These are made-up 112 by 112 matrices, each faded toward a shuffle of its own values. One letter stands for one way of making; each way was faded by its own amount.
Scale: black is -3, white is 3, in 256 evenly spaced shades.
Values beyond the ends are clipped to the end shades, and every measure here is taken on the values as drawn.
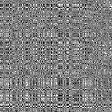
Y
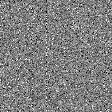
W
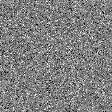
W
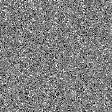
W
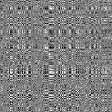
Y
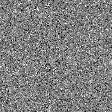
W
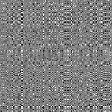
Y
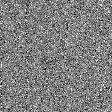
W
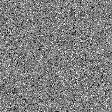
W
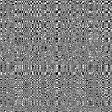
Y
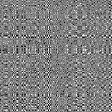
Y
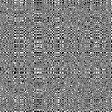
Y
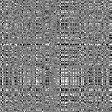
Y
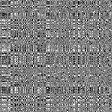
Y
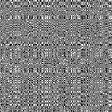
Y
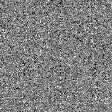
W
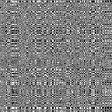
Y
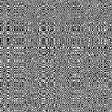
Y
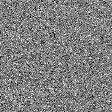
W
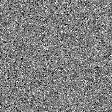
W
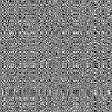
Y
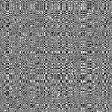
Y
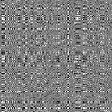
Y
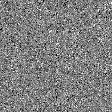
W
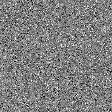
W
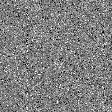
W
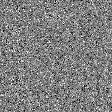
W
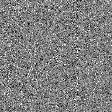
W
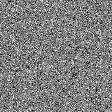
W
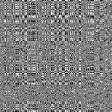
Y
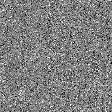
W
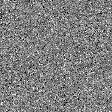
W
